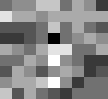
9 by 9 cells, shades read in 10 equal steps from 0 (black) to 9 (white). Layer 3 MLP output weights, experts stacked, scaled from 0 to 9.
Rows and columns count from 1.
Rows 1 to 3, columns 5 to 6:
7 4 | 6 6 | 7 4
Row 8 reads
5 6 6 7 9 5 2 4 4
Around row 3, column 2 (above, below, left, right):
6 2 3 3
